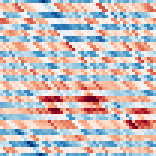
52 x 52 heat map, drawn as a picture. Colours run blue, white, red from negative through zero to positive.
Three bumps rise from the field. Horizontal stripes repeat 12 times down the table. On average the colour sits 50% of the way up the scale. There is no overall slope.
